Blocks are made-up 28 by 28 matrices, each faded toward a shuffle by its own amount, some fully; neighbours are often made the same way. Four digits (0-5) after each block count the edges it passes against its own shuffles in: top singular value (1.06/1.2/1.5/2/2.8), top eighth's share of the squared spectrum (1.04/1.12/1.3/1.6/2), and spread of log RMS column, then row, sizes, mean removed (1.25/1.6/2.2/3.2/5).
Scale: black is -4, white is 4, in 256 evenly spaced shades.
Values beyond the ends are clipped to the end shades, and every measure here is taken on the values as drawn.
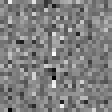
1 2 2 0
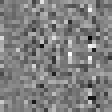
2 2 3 0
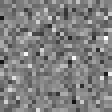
0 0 0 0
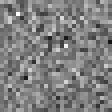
0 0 0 0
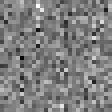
0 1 2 0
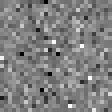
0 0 0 0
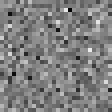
0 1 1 0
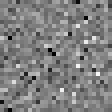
0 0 0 0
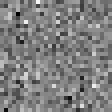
1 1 1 0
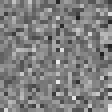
1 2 1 0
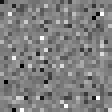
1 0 0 0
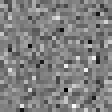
0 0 0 0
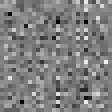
3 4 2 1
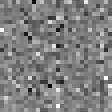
2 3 1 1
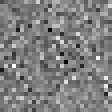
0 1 0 0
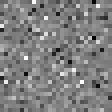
0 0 0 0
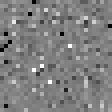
1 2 0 0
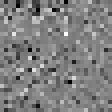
2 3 1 1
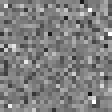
0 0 0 0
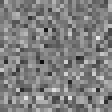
3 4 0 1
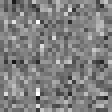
3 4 2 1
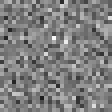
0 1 0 0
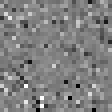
0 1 0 0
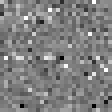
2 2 0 0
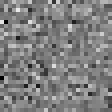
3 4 1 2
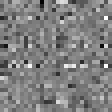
3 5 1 2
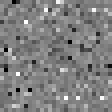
0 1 0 0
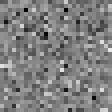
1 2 1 0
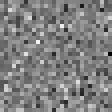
2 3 0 1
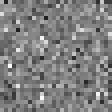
2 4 1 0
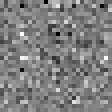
3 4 1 2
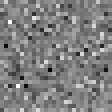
1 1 0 0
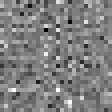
3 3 1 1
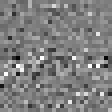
1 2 0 2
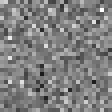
1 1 0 0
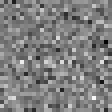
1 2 0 0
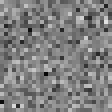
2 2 0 0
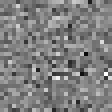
2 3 1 1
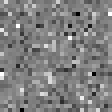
1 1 0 0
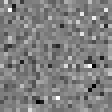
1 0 0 0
